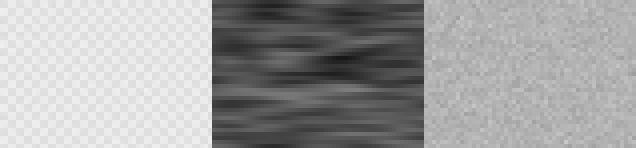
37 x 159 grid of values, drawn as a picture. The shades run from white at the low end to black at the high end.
The table splits into one row of 3 panels. Panel 1,1: very low, checkered, faint in contrast. Panel 1,2: high, streaked across. Panel 1,3: low, fine-grained, faint in contrast.
